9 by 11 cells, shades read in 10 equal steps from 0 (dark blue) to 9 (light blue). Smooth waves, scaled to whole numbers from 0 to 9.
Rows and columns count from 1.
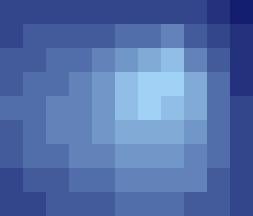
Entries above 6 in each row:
0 0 2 4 4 3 0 0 0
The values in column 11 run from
0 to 2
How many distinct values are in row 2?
5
